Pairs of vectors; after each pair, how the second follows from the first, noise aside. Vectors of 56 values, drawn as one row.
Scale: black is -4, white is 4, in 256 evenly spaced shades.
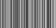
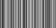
wrapped around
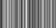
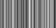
reversed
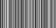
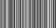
reversed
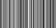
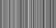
shrunk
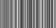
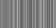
shrunk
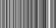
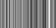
copied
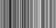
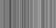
shrunk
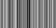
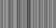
shrunk
